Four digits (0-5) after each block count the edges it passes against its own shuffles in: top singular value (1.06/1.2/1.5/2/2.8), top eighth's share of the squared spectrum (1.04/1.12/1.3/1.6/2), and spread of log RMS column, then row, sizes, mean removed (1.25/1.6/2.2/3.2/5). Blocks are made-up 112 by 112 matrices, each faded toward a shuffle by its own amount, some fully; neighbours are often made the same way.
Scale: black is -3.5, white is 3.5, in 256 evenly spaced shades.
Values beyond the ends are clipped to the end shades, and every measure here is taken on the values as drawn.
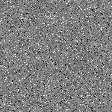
0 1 0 1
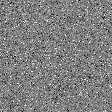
0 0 0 0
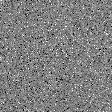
0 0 0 0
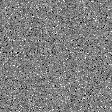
0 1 0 2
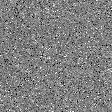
0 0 0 0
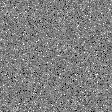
0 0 0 0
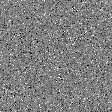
0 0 0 0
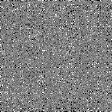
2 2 3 3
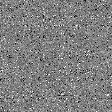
1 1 2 2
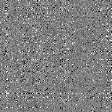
2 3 3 3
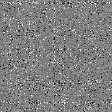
2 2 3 2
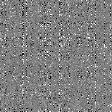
2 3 4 3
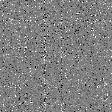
2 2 2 1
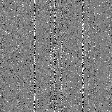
3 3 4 0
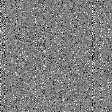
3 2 3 0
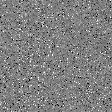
1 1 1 0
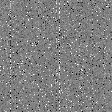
2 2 2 0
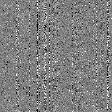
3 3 4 0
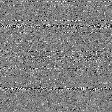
2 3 0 4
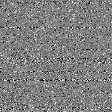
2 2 0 3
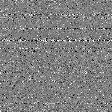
2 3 0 3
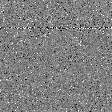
2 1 0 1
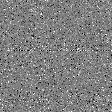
2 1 0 1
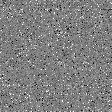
1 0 0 1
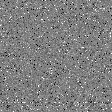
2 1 0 1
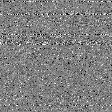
2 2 0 3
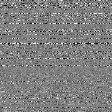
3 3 0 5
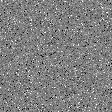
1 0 0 0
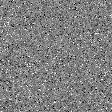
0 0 0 1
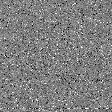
1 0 0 1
